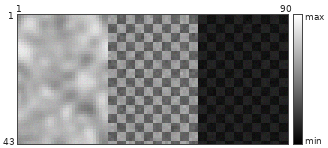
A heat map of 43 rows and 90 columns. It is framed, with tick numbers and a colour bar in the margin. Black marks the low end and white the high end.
The table splits into one row of 3 panels. Panel 1,1: high, blotchy. Panel 1,2: middling, checkered, strong in contrast. Panel 1,3: very low, checkered, faint in contrast.
